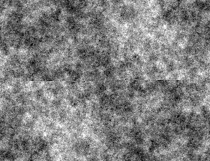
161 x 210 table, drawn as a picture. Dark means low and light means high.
Seam: none. Average level on the scale: 50%. Slope: none. Grain: blotchy. Symmetry: a half turn.
